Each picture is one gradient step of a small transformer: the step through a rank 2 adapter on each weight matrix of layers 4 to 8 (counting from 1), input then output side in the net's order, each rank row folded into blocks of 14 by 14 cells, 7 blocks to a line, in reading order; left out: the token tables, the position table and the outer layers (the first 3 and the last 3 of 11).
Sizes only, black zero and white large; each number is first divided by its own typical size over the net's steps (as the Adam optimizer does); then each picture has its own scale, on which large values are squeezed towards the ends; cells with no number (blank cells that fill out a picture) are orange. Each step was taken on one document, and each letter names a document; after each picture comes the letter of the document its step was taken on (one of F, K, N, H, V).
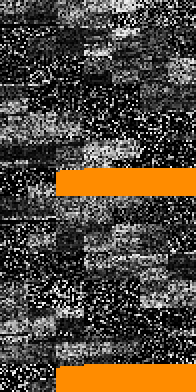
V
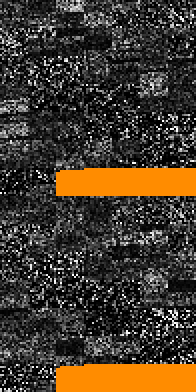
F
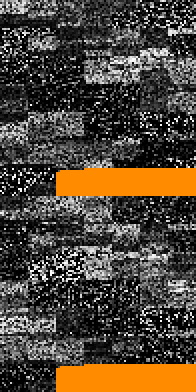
V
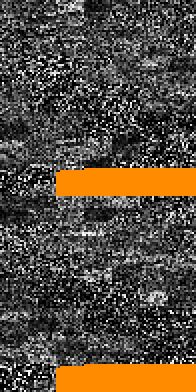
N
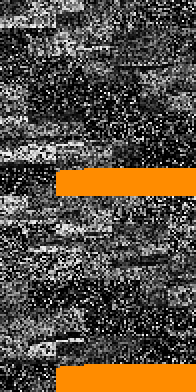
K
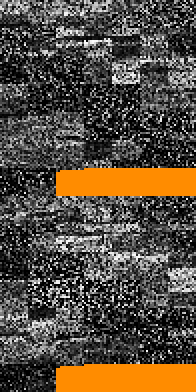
V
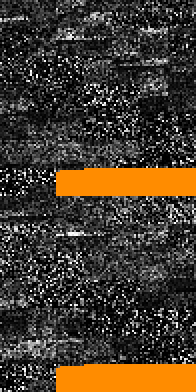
F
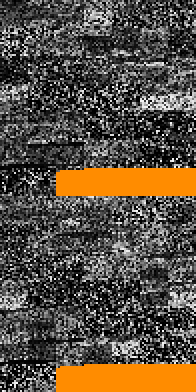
K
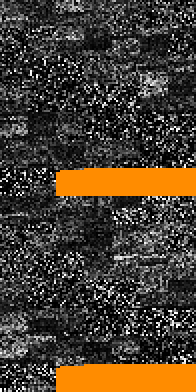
F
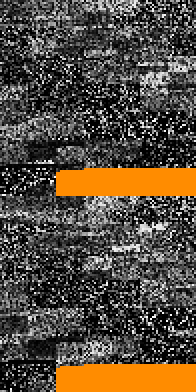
K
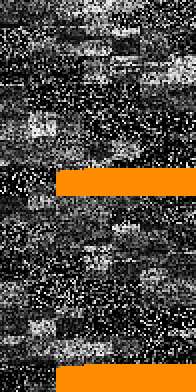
V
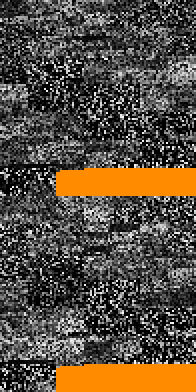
K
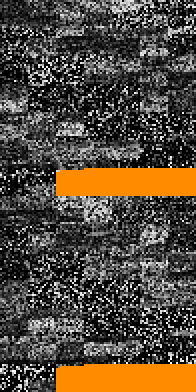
V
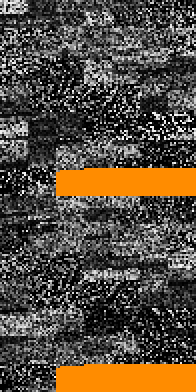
N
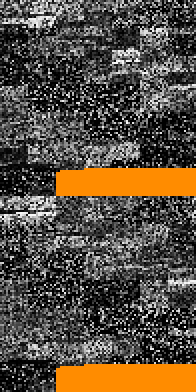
K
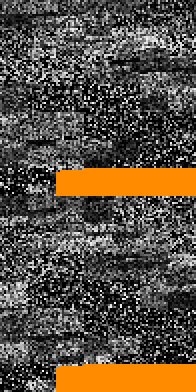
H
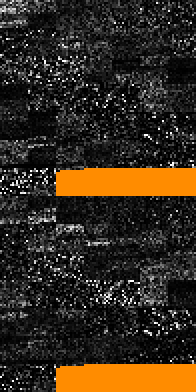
N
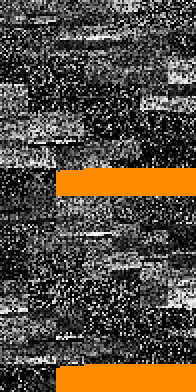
V
